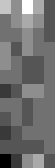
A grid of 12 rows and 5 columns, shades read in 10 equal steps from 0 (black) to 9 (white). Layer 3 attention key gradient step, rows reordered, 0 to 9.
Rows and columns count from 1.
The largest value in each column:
7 5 9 6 4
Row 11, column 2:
3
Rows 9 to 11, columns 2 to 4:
4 3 4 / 3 4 4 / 3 3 3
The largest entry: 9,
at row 1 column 3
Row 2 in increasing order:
3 4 5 5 6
